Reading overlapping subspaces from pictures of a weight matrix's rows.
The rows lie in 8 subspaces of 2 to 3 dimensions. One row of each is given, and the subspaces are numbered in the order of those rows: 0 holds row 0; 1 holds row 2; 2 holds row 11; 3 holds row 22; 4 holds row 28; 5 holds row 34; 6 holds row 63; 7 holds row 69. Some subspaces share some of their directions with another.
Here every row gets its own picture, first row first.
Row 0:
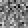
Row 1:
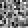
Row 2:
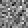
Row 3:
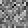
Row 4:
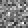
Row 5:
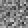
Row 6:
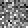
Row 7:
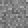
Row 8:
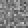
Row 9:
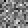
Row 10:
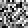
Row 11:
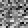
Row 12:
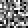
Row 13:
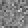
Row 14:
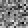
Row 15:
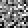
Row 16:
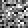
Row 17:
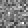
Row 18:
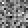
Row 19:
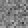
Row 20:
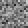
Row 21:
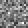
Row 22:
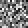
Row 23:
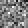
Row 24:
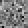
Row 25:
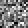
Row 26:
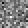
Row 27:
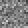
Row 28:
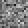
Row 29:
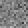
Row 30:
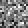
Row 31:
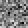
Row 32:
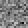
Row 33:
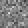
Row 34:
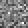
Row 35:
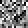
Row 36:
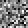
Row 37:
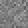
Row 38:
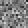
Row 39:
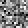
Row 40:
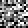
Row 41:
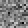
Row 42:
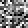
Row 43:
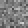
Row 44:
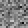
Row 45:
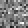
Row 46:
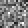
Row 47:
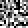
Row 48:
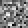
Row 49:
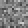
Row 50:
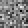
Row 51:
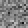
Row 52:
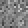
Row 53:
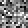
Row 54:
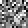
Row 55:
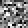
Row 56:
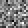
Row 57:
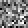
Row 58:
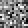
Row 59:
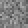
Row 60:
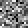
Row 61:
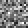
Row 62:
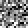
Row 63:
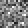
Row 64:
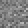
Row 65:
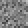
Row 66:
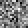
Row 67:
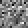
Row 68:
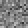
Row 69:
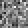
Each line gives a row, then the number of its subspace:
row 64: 2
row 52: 0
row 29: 6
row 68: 0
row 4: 3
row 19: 1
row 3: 1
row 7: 6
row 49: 3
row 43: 3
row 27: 4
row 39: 2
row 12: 7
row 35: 1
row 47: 7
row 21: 4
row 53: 2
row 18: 2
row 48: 3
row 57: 0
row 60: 5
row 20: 4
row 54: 1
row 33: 6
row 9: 4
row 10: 3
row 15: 5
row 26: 2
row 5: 3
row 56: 1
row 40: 4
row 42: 2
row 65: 4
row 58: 5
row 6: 2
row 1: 7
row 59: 5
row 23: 6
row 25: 6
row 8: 7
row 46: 6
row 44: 2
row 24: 0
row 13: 0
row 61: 4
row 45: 3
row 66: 5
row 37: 1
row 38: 6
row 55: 3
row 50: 5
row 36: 0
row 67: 1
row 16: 4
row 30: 0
